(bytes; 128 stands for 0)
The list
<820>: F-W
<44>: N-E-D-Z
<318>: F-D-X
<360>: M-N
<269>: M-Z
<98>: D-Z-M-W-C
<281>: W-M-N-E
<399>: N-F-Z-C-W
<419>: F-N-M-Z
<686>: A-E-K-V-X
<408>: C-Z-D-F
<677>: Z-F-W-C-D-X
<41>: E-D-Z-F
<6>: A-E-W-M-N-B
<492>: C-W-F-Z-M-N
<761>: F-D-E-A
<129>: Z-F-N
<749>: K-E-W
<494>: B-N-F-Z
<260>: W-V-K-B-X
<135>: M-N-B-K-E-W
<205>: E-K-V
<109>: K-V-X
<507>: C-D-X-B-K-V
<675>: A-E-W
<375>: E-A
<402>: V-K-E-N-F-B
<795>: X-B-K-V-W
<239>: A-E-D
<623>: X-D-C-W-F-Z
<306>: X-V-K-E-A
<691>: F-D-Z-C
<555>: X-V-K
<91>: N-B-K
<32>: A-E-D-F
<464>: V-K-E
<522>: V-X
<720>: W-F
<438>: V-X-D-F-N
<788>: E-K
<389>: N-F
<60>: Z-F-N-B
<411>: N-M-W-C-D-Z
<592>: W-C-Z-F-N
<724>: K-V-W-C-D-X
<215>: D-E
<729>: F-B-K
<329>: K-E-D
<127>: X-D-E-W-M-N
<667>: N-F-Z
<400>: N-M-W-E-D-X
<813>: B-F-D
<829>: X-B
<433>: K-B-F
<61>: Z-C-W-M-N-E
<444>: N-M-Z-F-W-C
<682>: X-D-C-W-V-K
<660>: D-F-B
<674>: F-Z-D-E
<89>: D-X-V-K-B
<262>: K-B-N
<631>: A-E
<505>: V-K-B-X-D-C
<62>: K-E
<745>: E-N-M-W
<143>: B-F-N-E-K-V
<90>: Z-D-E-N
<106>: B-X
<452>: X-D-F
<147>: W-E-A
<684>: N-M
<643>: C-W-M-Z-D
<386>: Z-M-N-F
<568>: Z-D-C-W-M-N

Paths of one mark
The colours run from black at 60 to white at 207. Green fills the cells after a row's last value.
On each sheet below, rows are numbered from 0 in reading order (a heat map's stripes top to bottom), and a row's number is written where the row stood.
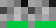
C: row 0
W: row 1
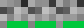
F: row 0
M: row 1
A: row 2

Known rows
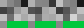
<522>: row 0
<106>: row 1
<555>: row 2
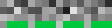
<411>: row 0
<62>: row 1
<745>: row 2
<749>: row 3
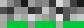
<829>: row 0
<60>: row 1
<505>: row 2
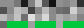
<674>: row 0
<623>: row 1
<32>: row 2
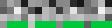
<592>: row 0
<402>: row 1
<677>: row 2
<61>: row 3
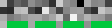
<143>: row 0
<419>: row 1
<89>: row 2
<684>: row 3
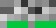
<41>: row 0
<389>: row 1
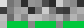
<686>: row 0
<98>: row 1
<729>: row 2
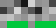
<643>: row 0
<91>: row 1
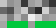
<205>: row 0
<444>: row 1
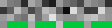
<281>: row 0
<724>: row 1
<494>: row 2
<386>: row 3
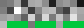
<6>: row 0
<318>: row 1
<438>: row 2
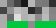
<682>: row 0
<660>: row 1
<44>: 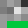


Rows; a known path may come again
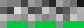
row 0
<667>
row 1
<400>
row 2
<522>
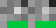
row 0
<675>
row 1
<239>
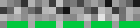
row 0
<720>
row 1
<788>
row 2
<262>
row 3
<438>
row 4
<452>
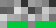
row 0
<41>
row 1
<820>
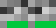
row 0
<129>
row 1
<389>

